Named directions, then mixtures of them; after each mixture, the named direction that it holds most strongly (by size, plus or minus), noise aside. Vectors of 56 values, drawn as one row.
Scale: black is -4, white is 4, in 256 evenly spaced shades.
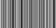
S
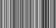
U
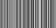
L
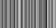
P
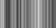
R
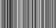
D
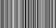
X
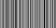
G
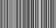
L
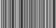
S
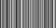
S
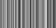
P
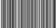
S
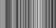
R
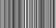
X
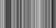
R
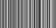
L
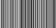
S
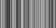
R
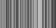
R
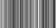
U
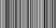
G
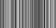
R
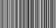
L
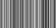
U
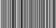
S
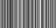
D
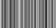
P
